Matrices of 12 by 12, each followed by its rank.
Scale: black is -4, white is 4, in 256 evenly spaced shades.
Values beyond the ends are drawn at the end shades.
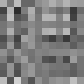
two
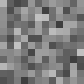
full rank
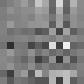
two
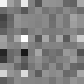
two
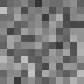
full rank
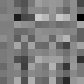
two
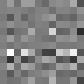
two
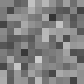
full rank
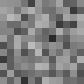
full rank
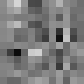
two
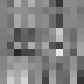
two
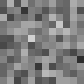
full rank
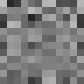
two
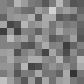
full rank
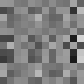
two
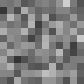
full rank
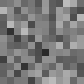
full rank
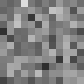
full rank
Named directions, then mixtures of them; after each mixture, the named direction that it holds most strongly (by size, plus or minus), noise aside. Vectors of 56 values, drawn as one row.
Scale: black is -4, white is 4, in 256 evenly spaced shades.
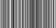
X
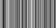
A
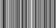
A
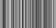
X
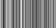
X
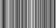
A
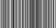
X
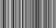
X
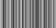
X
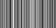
X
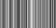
A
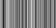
A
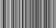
X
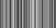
X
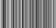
X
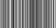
X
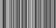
A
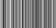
X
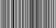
X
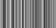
X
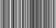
X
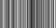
A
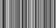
A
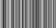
X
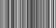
X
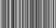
X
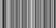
A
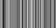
A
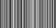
X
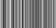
X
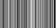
A
